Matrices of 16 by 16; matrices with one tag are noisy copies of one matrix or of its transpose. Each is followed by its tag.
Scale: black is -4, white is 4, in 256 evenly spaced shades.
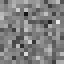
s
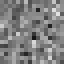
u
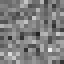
u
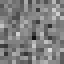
u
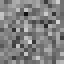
s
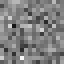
s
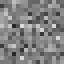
s
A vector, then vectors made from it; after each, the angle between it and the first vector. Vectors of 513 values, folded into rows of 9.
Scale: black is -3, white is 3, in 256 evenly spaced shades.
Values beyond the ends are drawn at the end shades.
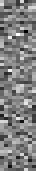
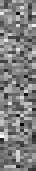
orthogonal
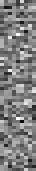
nearly parallel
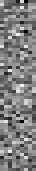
nearly parallel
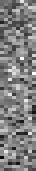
partly aligned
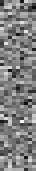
nearly opposite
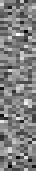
nearly parallel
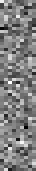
orthogonal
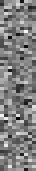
nearly opposite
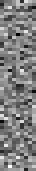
nearly opposite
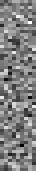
orthogonal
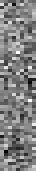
orthogonal
